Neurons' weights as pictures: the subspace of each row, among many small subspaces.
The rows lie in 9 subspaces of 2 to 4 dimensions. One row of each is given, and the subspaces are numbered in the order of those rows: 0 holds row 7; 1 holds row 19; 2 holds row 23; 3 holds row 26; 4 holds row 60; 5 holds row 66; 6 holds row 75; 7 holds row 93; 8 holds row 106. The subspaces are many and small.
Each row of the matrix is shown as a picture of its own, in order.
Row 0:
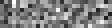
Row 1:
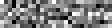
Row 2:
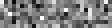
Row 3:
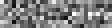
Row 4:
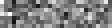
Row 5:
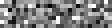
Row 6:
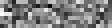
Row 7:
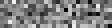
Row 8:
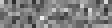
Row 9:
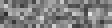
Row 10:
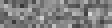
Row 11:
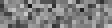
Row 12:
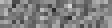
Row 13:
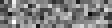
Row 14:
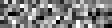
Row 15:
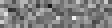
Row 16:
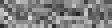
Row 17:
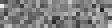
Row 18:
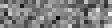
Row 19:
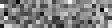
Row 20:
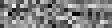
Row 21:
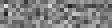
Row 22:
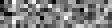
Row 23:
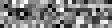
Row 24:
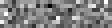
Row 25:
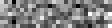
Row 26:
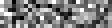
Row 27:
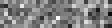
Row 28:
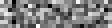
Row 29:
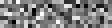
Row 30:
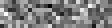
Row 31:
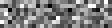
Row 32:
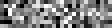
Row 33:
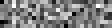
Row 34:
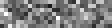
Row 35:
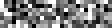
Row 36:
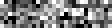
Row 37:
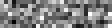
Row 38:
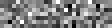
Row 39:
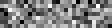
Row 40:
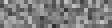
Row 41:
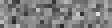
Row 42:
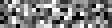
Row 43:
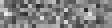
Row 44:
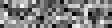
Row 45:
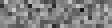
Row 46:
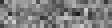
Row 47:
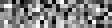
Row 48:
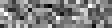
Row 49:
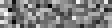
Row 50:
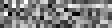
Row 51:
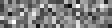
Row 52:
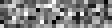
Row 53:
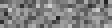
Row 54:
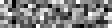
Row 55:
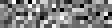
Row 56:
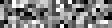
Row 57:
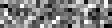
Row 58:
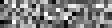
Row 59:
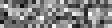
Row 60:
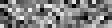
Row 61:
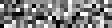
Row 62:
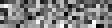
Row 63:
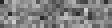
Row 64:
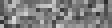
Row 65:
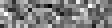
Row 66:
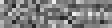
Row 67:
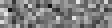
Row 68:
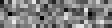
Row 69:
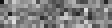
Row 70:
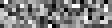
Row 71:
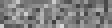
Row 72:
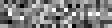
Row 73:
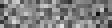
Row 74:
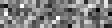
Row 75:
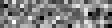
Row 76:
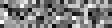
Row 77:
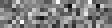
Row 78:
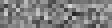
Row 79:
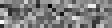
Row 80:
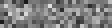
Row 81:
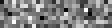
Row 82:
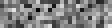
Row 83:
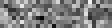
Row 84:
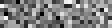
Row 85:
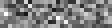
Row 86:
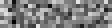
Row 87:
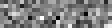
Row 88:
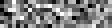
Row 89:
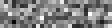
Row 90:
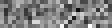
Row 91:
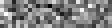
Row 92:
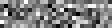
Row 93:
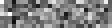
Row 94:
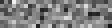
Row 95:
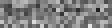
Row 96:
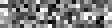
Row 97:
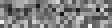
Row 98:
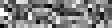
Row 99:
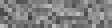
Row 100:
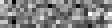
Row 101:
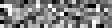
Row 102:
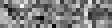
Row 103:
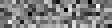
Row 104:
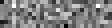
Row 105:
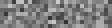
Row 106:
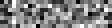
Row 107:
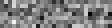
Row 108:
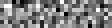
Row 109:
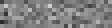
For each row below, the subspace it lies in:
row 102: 0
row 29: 1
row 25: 6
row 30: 3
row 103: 0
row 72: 0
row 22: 3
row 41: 1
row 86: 8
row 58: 2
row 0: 5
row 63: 7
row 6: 7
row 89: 8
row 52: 1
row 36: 7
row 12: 0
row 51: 1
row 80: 2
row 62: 5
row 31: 6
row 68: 3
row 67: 8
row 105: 4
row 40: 4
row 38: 0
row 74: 6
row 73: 1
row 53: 6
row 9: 8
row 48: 3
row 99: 7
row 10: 8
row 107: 8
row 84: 1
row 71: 1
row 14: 1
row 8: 4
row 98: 7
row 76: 8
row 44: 8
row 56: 2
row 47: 5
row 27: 6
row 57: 6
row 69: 7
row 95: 5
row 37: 8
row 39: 0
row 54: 8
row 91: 3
